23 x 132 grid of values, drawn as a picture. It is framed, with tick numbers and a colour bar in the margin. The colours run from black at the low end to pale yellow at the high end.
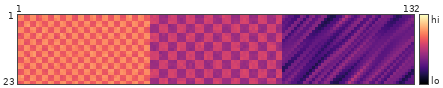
It is made of 1 by 3 panels. Panel 1,1: high, checkered. Panel 1,2: middling, checkered. Panel 1,3: low, slanting up to the right.
